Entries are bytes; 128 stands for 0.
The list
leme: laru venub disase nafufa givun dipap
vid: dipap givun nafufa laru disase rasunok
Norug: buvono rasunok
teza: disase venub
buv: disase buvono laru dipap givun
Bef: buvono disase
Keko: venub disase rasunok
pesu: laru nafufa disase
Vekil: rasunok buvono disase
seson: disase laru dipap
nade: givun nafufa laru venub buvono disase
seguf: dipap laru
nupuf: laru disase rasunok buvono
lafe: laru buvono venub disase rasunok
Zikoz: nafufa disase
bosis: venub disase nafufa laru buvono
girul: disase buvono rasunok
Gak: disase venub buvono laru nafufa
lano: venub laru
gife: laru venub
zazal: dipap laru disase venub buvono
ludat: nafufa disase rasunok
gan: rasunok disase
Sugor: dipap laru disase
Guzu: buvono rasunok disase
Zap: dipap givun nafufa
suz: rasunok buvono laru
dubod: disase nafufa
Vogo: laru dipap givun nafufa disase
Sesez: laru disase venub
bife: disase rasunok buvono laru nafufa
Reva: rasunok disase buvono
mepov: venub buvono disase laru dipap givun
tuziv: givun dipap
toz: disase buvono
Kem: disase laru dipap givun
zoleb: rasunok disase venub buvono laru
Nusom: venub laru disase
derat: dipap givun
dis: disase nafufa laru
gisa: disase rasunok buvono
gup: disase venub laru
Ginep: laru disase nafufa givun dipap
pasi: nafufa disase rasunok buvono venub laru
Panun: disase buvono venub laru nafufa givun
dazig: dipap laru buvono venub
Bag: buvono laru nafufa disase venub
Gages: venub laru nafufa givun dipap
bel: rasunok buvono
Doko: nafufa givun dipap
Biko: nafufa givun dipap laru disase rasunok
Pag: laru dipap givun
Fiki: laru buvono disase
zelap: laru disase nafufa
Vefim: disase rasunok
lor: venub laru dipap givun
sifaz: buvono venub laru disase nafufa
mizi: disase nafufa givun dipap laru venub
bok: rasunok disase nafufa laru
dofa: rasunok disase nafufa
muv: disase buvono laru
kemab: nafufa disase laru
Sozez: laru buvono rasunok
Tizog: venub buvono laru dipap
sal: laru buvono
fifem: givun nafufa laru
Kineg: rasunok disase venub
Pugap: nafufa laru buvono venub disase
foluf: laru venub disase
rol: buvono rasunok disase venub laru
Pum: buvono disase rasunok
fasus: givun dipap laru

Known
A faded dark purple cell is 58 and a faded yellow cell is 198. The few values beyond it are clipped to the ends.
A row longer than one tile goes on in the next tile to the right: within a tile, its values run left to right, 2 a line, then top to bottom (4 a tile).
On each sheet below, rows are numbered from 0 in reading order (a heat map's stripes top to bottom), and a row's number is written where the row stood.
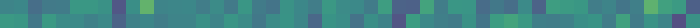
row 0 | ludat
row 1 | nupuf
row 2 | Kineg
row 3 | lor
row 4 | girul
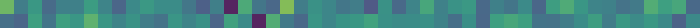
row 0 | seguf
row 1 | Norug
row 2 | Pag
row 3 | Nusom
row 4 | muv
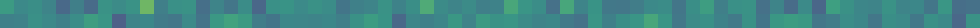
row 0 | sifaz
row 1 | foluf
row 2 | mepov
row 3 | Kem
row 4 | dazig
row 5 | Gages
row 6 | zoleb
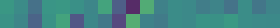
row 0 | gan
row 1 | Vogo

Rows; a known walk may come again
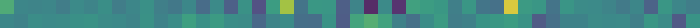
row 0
Ginep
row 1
Doko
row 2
gife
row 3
teza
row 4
rol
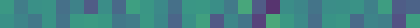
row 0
Gages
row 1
gan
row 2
dofa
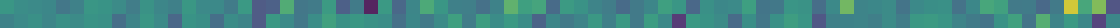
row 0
Panun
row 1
Kineg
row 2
fifem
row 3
muv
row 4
Pum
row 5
Keko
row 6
Sesez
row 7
toz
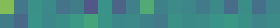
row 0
Pag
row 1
Vogo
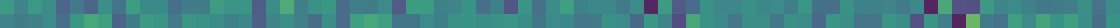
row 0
Tizog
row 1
ludat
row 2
Nusom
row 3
nade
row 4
suz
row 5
zoleb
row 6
bel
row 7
Zap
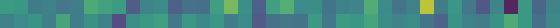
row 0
girul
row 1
Zikoz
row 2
Sugor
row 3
sal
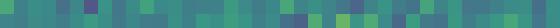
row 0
lafe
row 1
zazal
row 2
derat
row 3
dazig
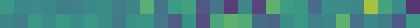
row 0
vid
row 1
lano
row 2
Vefim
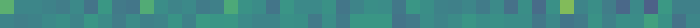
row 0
nupuf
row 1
Kem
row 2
bosis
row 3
Biko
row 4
Fiki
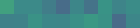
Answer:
Bag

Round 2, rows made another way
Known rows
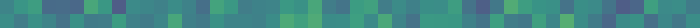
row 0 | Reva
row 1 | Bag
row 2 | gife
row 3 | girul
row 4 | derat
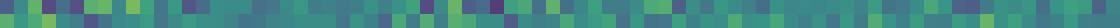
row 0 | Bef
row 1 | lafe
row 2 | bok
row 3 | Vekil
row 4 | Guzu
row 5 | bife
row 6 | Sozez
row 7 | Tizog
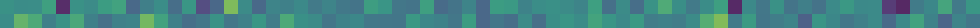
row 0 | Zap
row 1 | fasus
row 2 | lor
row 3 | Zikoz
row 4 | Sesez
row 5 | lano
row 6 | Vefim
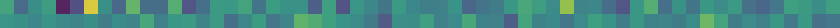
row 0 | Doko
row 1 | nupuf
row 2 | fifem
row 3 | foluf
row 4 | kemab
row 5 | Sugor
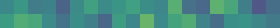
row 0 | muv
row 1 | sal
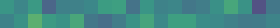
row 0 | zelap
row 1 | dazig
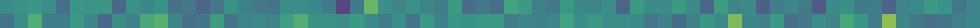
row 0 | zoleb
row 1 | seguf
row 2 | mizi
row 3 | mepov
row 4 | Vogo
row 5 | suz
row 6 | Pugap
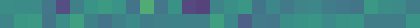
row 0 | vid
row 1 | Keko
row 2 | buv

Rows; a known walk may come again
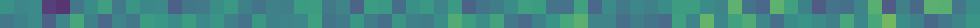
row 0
Vefim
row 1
pasi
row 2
Kineg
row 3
zelap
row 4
gup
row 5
sal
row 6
Fiki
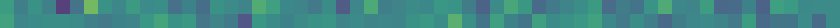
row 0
leme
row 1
dis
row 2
Panun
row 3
Norug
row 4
teza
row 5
Zikoz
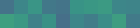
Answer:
zazal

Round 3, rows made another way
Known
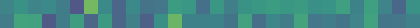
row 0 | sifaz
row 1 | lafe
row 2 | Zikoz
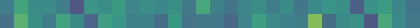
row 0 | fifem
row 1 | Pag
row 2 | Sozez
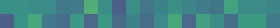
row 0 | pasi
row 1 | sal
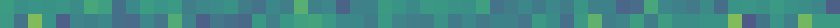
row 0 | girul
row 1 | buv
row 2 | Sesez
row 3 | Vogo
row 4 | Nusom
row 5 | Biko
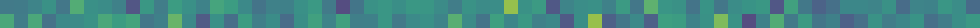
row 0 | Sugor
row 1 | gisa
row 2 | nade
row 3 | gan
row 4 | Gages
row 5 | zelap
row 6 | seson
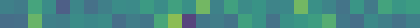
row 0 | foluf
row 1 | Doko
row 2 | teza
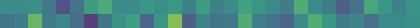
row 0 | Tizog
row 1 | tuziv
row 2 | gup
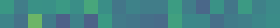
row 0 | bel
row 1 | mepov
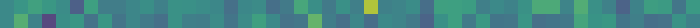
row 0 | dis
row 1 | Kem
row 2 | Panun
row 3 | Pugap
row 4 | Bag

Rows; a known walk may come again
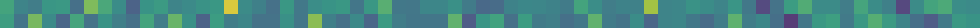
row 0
Guzu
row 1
Reva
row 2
Norug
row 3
gife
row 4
Panun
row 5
Tizog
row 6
Gak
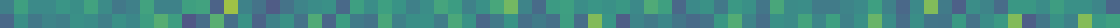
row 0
pesu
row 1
dofa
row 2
dazig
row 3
toz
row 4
girul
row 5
Vefim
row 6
muv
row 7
Biko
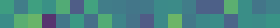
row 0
Ginep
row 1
lano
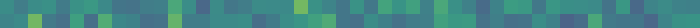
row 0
nupuf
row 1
foluf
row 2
teza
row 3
Bag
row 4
lor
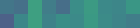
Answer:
Fiki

